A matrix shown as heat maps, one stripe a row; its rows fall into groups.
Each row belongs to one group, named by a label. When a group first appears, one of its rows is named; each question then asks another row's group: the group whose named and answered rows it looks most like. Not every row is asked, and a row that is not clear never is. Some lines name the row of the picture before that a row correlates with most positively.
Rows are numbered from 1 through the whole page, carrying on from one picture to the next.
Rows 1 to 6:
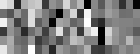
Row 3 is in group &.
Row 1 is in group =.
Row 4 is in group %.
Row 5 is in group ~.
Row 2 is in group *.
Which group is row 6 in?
&
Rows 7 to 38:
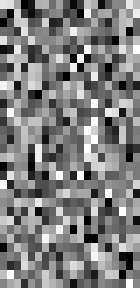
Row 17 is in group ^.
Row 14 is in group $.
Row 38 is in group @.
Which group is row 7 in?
@
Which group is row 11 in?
&
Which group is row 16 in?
=
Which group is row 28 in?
~
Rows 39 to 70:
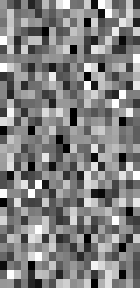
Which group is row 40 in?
~
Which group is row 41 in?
=
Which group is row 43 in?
=
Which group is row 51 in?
@
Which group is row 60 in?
&
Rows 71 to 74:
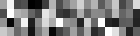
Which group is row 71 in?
^
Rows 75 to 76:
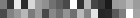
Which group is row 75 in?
$
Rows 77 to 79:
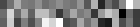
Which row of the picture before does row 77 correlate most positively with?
76
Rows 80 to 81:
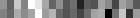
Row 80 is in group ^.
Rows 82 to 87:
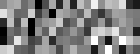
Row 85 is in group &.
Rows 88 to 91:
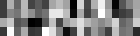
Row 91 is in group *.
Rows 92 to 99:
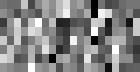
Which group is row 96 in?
$
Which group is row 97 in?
*
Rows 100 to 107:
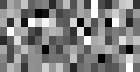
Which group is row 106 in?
$
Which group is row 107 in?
@
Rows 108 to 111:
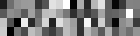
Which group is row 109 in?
@
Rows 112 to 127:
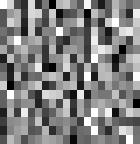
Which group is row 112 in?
&
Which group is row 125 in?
%
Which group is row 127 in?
@
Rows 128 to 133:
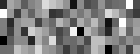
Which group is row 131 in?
$
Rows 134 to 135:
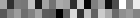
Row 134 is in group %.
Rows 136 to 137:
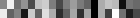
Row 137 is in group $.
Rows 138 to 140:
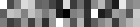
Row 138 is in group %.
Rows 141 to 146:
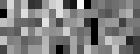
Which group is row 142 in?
@
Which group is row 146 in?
*
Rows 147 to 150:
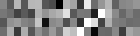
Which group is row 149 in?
%
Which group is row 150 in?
^
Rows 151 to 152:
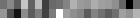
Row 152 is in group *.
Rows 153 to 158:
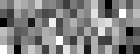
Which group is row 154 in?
%
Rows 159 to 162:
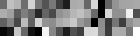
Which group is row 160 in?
~
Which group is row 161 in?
^
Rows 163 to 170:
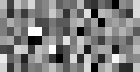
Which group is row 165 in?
~
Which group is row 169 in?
$
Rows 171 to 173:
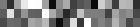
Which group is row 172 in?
*
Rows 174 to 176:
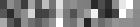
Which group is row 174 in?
@
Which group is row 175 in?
%
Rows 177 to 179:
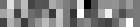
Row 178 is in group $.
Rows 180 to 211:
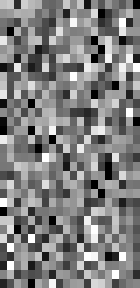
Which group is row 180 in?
=
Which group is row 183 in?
%
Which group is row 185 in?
~
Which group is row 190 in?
$
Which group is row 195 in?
&
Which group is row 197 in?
*
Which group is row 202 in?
=
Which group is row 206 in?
%
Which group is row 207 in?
*
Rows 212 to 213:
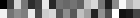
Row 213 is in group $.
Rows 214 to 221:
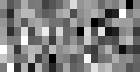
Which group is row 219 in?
=
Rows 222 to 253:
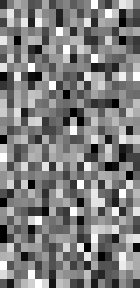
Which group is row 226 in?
=
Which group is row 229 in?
&
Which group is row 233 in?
&
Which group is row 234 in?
@
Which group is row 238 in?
=
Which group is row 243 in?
%
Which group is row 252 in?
&
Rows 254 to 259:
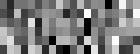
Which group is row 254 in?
%
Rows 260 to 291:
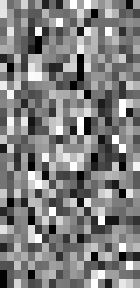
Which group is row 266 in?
$
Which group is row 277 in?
^
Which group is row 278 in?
^
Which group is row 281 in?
@
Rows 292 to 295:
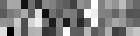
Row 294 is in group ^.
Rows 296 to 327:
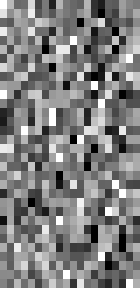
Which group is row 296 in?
&
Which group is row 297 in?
&
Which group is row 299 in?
&
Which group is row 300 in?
^
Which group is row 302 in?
@
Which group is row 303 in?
&
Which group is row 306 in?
=
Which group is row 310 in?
%
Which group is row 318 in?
^
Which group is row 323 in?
@
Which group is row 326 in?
^
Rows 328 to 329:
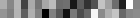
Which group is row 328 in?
@
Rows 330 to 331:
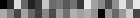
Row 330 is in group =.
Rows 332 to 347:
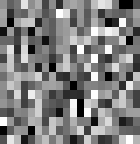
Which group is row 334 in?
%
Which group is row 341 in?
@
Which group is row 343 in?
$
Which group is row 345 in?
=
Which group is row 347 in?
@
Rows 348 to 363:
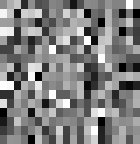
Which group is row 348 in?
@
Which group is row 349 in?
=
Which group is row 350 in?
~
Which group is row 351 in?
=
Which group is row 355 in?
=
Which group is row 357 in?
=
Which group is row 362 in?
%
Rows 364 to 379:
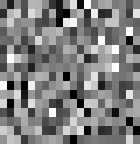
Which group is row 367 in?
@
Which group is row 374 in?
@
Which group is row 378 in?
=
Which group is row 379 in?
@
